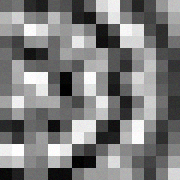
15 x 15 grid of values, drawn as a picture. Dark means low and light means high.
Seam: vertical, 80% of the way across, the right part calmer. Ninth with the highest average: middle left. Rings: centred on the middle left.
